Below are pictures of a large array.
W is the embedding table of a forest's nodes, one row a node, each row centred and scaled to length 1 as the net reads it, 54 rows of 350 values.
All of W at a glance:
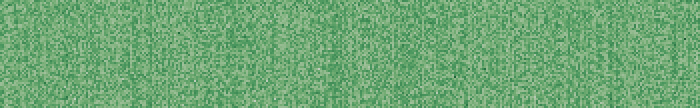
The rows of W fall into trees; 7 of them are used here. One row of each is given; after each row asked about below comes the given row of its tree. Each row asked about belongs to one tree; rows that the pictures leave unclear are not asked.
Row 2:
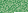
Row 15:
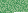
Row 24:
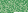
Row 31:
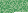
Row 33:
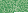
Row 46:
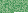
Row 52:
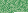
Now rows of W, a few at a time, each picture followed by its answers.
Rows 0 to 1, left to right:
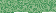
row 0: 46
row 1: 15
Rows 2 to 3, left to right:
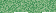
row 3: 33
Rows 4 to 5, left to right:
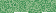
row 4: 33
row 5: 46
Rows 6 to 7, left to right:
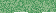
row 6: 52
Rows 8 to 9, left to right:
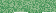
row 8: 31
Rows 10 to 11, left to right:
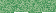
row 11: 46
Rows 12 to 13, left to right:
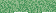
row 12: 33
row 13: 33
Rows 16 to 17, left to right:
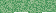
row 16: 2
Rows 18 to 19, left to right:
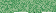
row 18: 15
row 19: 31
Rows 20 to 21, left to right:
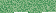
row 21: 15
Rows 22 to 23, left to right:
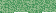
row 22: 46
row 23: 46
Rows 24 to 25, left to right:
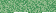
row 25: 33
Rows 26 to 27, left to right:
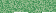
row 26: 31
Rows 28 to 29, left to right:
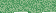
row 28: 15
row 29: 2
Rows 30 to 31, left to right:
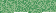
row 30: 24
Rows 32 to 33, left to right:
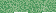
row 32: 33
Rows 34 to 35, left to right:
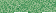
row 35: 2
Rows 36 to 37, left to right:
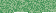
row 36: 31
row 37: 2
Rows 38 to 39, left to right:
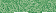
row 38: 15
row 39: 46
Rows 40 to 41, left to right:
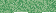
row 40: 52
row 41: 33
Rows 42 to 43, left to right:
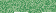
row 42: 33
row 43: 31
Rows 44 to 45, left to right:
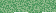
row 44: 2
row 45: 46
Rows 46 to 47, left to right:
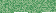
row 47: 52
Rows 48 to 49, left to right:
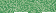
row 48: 33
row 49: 24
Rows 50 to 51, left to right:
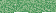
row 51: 46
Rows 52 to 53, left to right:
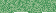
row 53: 46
